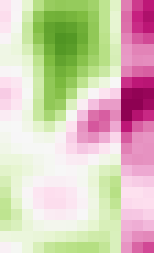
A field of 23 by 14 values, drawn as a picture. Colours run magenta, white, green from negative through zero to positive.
Ninth with the lowest average: middle right. Seam: vertical, 80% of the way across, the left part higher. Ninth with the highest average: top middle. Lone odd cells: none.
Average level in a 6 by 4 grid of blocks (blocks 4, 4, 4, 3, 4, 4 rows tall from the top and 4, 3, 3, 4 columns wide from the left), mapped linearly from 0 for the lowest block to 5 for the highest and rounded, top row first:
3 5 4 1 | 3 5 4 1 | 3 4 1 0 | 3 2 2 1 | 3 2 3 2 | 3 3 4 2
